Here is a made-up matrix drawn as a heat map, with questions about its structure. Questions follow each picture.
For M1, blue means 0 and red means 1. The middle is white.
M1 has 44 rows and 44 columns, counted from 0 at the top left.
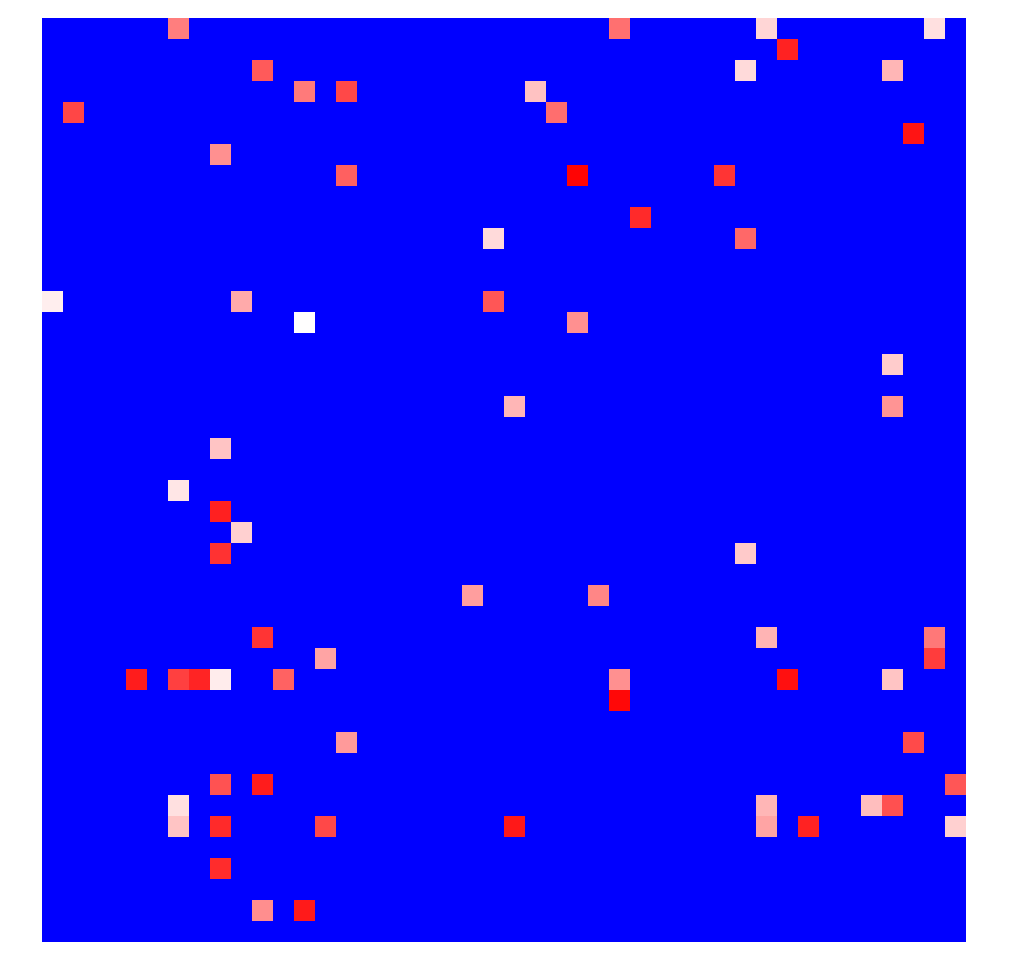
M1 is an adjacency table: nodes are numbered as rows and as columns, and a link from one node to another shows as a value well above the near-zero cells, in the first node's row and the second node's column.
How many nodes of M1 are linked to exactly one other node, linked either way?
6
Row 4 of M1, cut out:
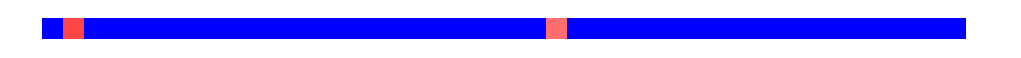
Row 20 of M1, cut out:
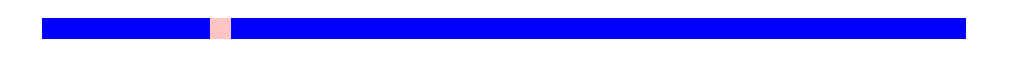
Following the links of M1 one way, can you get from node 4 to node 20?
no
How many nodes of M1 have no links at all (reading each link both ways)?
3
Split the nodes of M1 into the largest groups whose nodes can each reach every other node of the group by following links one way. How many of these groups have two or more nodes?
0
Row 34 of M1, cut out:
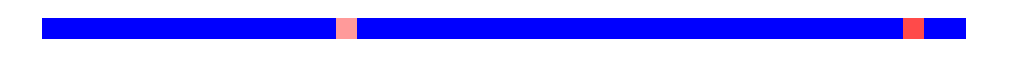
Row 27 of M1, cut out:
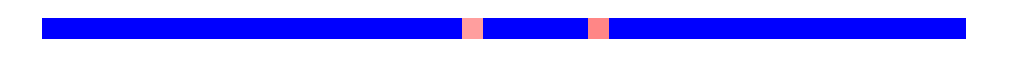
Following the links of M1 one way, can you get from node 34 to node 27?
no
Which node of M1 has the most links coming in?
node 8
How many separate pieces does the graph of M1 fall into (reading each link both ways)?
4
